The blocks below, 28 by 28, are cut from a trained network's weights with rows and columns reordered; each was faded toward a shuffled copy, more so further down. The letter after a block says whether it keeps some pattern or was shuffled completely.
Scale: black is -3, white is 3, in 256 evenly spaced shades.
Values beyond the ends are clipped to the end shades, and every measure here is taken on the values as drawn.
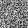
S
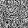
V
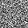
S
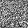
S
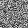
S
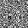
V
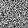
S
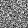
S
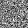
S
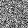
S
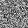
S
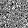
S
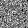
S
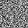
V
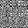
V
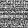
V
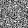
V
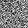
S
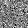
S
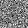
S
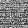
V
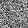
S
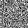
V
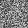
S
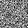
V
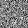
V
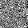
V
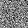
S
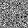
V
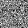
V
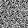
S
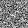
S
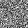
V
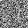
S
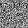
V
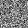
V
